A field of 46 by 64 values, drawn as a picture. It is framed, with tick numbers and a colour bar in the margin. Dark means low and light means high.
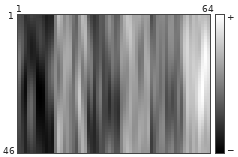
Average level on the scale: 50%. Slope: up to the right. Stripes: upright, repeating 3 times.
